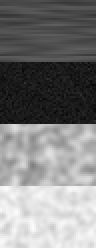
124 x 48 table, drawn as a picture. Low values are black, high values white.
It is made of 4 by 1 panels. Panel 1,1: low, streaked across, faint in contrast. Panel 2,1: very low, fine-grained, faint in contrast. Panel 3,1: high, blotchy. Panel 4,1: very high, blotchy, faint in contrast.
